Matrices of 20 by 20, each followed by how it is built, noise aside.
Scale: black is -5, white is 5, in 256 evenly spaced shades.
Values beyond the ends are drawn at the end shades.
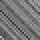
Toeplitz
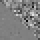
upper triangular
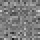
low rank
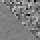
upper triangular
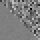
upper triangular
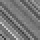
Toeplitz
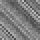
Toeplitz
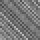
Toeplitz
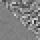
upper triangular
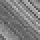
Toeplitz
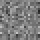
low rank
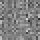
low rank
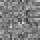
low rank
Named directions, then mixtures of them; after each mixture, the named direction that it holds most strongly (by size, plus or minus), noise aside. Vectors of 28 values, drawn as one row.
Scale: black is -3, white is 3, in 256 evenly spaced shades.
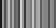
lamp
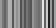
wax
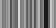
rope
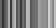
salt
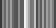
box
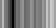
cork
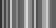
box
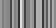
box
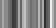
rope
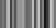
rope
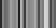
rope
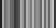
lamp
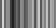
cork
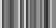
rope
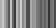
salt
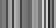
wax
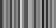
wax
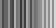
salt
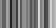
rope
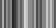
box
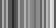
cork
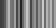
salt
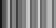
salt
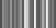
box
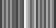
box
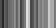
salt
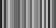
lamp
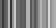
salt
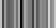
lamp
